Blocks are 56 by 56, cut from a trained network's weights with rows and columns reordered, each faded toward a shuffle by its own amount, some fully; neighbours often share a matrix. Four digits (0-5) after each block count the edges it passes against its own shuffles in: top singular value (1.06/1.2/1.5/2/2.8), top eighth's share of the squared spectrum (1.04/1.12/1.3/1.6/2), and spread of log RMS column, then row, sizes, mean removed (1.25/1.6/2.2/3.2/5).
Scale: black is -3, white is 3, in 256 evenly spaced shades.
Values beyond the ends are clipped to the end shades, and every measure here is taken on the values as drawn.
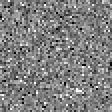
0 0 0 0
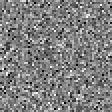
0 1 0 0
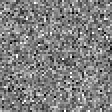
0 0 0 0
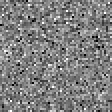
0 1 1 0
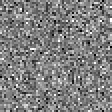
2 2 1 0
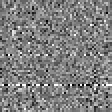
3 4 1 2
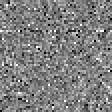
2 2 0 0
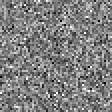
0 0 0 0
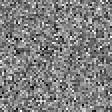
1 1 0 0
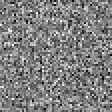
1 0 0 0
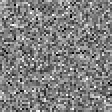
0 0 0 0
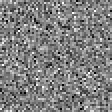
0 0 0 0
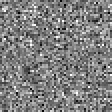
2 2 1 1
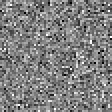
2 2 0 0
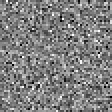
2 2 0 1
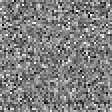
0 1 0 0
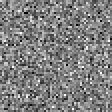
1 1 0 1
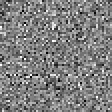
3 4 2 2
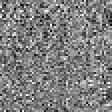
3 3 1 2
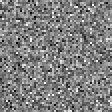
0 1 0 0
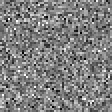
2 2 0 1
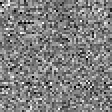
3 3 0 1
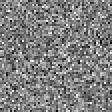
1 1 0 0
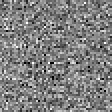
3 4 1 2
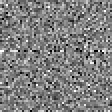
2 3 0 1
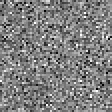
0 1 0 0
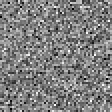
1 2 0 1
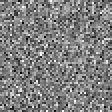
2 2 0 0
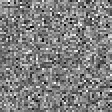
2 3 1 2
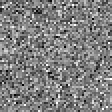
0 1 0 0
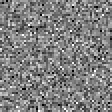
0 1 0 0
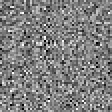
3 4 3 2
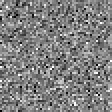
1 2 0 1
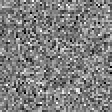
2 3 1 1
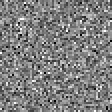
1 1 0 0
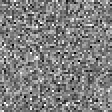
2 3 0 1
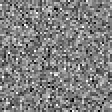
1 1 0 0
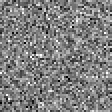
1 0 0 0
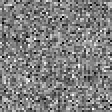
2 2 0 1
